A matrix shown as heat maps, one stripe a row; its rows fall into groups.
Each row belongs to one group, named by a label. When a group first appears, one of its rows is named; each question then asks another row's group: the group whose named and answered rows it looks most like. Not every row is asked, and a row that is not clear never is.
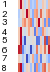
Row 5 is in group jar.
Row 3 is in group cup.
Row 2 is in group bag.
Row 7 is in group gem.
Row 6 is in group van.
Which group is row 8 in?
van
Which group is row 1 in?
van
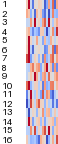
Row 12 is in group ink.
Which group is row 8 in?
cup
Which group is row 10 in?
van
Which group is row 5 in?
van
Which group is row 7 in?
van
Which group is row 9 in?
bag
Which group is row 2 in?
gem
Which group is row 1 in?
jar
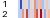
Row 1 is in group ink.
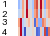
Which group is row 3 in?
van
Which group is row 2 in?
bag
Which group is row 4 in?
jar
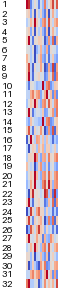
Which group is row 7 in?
gem
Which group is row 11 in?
cup
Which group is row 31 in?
cup
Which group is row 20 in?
bag
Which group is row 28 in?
bag
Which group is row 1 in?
van
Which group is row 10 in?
ink
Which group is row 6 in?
gem
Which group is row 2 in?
gem
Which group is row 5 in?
jar
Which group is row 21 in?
bag
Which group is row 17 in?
ink
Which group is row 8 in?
jar
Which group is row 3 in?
bag
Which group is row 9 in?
jar
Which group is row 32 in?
van
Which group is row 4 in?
gem
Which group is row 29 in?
gem
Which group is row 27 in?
van
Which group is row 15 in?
jar
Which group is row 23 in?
jar
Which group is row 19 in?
gem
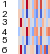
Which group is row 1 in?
bag
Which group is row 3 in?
van
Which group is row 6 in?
jar
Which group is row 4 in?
bag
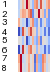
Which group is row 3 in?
gem
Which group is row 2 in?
cup
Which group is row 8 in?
van
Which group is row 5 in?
gem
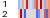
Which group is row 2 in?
jar
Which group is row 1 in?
bag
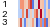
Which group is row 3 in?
jar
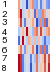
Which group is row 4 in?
bag
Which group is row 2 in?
van
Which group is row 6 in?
jar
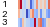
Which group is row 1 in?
van
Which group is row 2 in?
gem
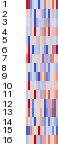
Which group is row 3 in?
gem
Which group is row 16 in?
bag
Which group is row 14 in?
gem
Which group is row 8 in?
gem
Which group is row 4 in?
bag
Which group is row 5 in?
ink
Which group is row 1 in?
van
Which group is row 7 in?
van
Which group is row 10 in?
van
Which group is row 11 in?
bag
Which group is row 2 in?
gem
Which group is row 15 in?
ink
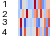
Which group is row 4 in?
cup
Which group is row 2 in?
bag
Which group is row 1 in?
ink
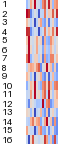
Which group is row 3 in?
gem
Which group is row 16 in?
cup
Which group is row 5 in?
van
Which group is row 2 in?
van
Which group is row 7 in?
van
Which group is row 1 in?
bag
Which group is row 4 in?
van
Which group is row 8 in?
cup
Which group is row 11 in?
bag
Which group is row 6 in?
van
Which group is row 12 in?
ink
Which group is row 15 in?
gem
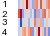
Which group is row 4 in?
cup
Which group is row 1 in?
bag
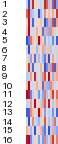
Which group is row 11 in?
van
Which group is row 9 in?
bag
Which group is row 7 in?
gem
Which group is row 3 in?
jar
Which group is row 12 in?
bag
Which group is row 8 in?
jar
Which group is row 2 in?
van
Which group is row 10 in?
van
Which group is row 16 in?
van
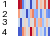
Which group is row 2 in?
gem
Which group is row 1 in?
van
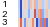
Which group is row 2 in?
ink
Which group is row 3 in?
jar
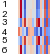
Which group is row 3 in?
cup
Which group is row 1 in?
jar
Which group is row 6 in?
jar
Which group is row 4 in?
gem
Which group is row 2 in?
jar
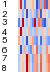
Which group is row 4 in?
van
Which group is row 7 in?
bag
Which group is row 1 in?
jar
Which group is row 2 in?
gem
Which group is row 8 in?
bag
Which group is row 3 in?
ink
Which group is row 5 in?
gem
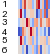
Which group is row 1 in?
cup
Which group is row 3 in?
bag
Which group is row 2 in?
jar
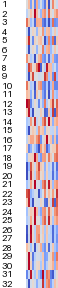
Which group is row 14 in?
bag
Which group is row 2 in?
bag
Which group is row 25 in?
bag
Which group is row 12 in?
van
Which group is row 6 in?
ink
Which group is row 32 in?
ink
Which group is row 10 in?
gem
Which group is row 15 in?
ink
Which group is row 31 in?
ink
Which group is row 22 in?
van
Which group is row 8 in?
cup
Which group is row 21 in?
bag
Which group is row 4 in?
ink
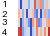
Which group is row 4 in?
van
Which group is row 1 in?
ink
